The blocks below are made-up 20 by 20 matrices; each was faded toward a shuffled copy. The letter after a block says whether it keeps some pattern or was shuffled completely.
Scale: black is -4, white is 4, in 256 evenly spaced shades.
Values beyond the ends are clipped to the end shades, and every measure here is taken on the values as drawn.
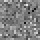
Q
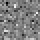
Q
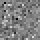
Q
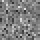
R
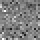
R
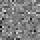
R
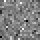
Q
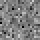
R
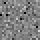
Q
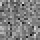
R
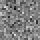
Q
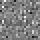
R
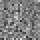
R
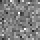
Q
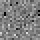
R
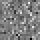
Q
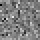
Q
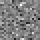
R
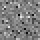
Q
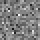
Q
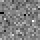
Q
